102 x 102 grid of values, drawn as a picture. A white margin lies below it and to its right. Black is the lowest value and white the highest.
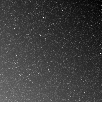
Ninth with the highest average: bottom left. Ninth with the lowest average: top right. Odd rows or columns: none. Stripes: none. Slope: up to the bottom left. Grain: fine.
